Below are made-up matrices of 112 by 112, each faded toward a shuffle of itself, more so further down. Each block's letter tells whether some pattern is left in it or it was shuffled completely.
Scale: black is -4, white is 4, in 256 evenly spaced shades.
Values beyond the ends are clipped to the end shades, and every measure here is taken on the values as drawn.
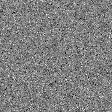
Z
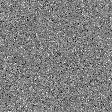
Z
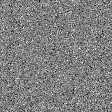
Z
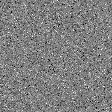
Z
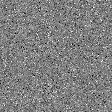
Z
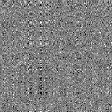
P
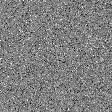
Z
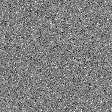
Z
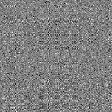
P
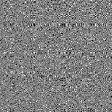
P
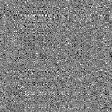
P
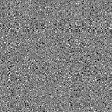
P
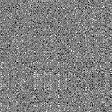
P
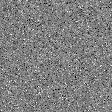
Z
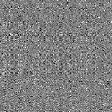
P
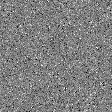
Z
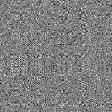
P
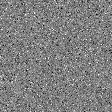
Z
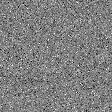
Z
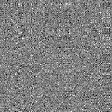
P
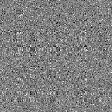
P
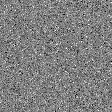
Z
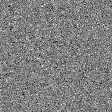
Z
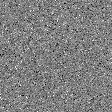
Z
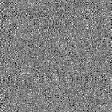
P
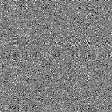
P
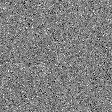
Z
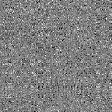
P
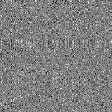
P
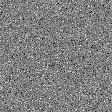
Z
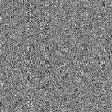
P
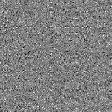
P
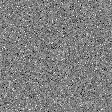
Z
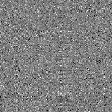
P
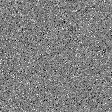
Z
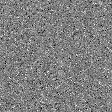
Z
